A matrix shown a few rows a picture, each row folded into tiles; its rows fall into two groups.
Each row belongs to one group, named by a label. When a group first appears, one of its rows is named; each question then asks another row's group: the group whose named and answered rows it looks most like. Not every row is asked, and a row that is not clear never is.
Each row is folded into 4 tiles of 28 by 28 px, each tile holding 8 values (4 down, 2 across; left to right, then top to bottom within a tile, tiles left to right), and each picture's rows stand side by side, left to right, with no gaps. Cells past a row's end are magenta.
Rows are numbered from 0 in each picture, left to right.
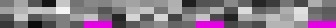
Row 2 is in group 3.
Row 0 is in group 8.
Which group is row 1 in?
8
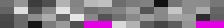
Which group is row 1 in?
3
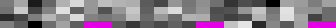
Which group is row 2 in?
3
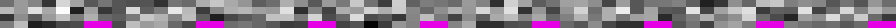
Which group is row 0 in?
8
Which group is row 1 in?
3
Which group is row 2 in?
8
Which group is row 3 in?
8
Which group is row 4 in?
8
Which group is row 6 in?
3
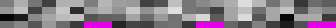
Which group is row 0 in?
3
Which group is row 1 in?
8
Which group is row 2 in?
8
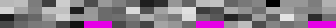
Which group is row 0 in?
8
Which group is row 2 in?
3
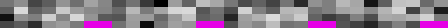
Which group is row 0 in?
3
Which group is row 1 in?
3
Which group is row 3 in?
8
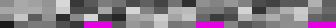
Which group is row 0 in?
8
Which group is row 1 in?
3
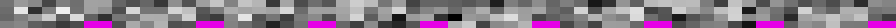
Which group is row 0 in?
3
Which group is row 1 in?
3
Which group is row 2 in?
8
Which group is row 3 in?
8
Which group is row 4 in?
3
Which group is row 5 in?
3
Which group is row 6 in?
8
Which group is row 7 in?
3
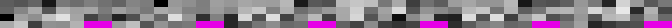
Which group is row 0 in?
3
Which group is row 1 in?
3
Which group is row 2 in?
8
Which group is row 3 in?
8
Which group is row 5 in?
8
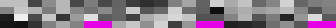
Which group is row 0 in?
8
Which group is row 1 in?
3
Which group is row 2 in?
8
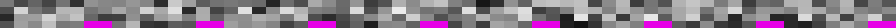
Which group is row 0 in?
3
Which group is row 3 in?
3
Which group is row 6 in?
8
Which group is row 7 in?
8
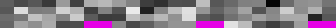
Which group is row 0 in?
3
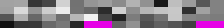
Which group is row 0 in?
8
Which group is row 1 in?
8
